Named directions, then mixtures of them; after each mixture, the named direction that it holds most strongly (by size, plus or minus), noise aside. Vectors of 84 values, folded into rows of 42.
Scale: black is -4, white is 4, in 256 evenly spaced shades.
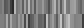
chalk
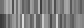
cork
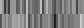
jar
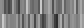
cork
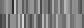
cork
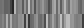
chalk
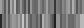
jar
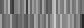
jar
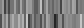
jar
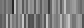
chalk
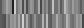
cork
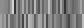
chalk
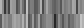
jar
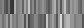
chalk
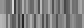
cork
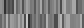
chalk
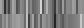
jar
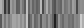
jar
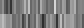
cork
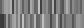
cork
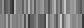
chalk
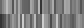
cork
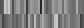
jar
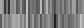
jar
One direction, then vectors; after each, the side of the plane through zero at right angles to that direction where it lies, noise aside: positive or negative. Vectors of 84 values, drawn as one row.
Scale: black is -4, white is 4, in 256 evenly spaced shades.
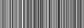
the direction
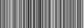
positive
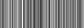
positive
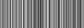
positive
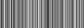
negative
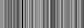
negative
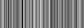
negative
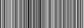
positive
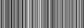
negative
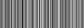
negative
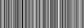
negative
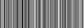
negative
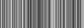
positive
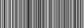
positive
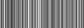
negative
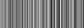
positive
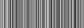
positive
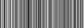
positive
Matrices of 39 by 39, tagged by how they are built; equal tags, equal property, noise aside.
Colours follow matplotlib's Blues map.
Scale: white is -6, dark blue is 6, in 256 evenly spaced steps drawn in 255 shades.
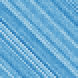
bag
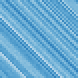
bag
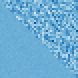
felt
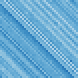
bag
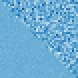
felt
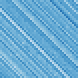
bag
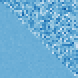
felt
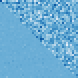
felt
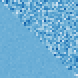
felt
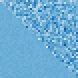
felt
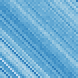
bag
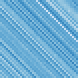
bag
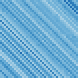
bag
